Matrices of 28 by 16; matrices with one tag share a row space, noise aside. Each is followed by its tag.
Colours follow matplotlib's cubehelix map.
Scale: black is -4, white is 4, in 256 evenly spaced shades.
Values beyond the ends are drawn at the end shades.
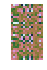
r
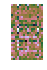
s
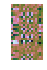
r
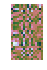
r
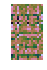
s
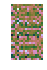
s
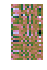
r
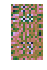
r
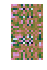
r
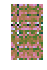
s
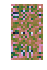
r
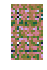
s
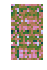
s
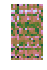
s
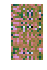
r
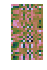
r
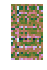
s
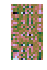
r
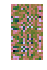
r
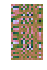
r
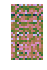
s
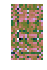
s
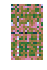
s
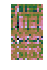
s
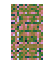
s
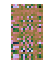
r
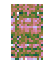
s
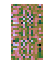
r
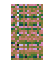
s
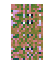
r
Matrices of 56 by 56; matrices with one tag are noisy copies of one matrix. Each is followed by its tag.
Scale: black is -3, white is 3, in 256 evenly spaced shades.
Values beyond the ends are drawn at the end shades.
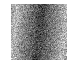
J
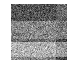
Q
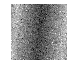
J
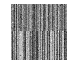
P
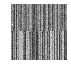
P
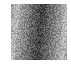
J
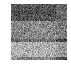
Q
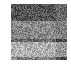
Q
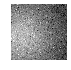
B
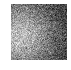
B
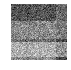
Q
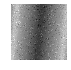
J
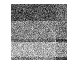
Q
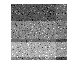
Q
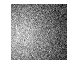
B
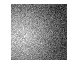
B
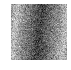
J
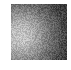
B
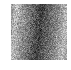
J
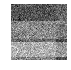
Q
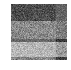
Q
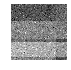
Q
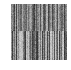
P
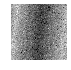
J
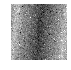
J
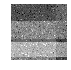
Q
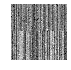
P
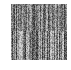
P
